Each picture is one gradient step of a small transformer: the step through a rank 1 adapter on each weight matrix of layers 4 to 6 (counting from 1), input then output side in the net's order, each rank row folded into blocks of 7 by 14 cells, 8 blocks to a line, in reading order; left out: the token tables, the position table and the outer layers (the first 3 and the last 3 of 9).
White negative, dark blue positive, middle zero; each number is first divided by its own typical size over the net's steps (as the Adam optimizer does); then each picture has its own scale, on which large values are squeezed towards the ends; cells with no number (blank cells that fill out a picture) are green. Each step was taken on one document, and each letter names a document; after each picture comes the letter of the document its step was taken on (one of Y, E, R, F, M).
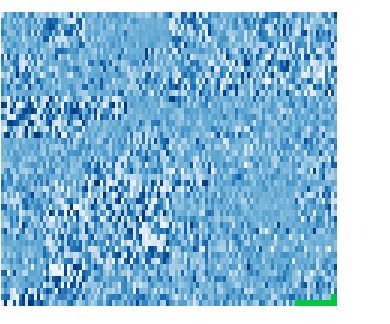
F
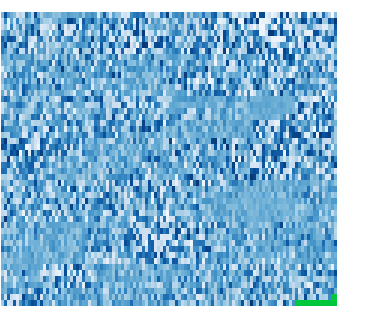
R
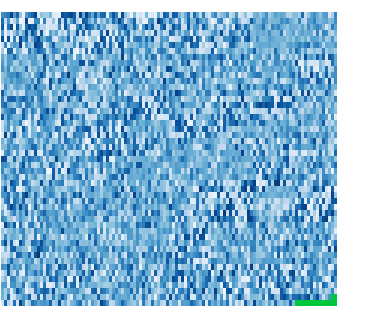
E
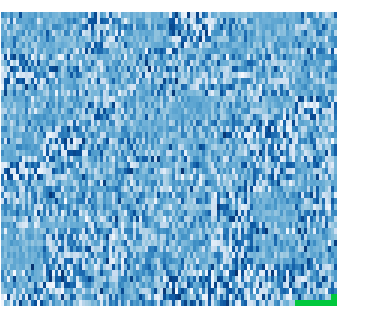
F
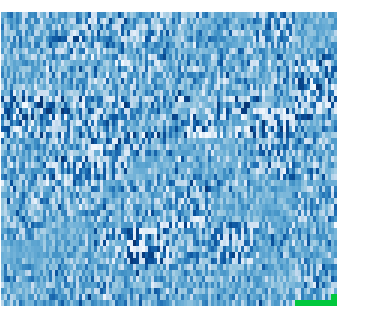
E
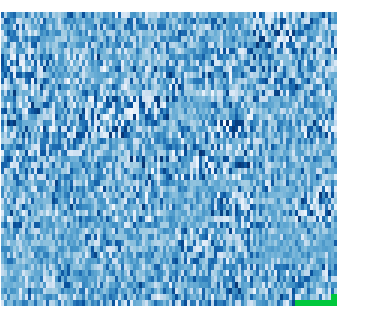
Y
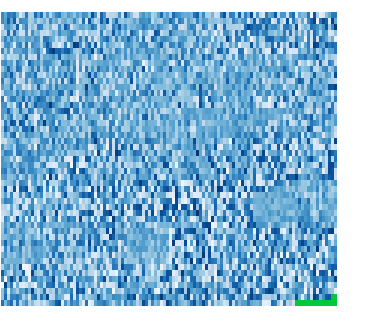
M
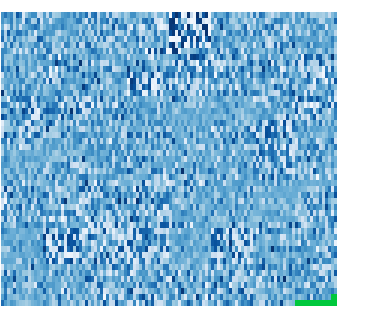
F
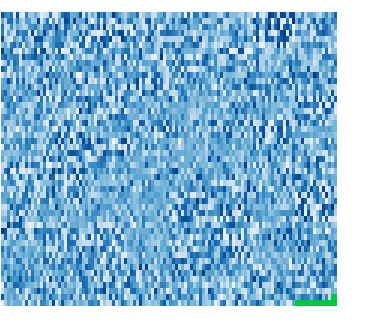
E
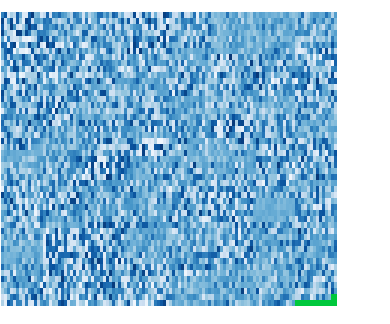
E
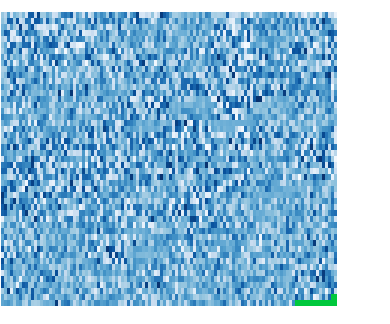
M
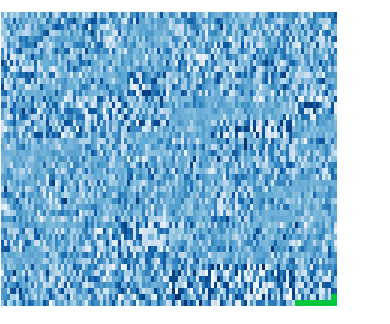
F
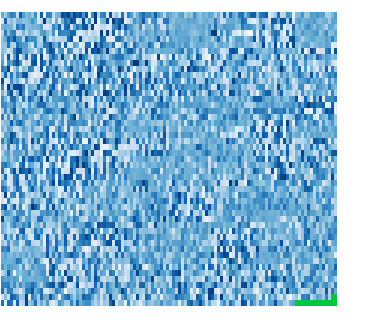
E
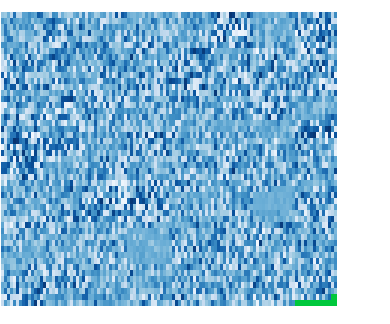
R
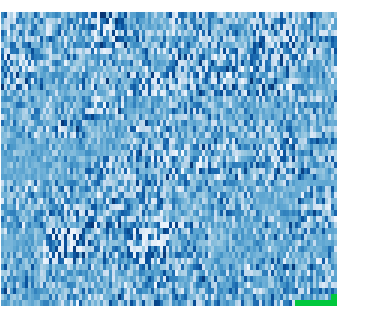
Y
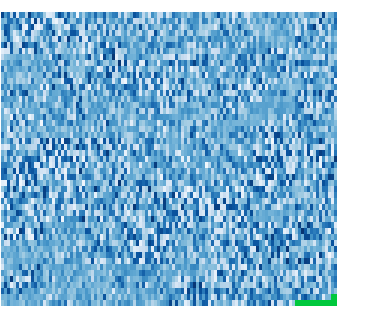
M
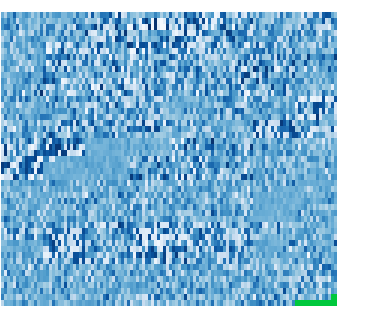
R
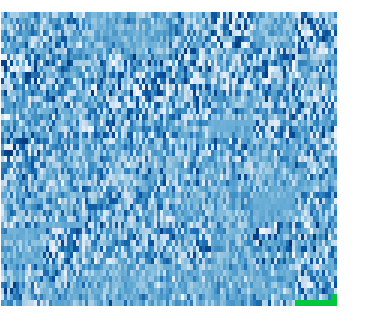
R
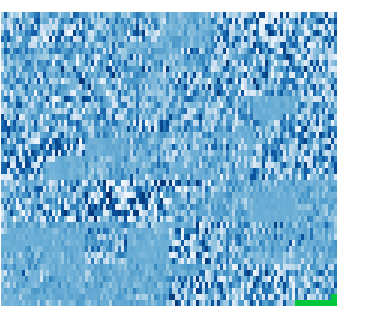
R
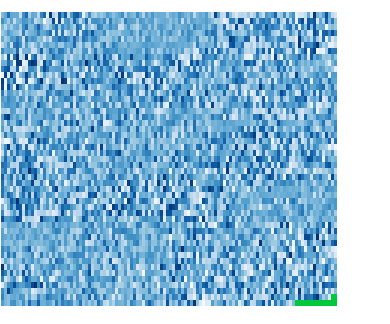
M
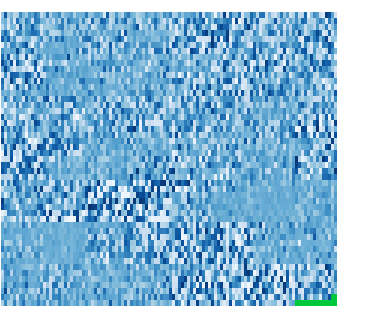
R
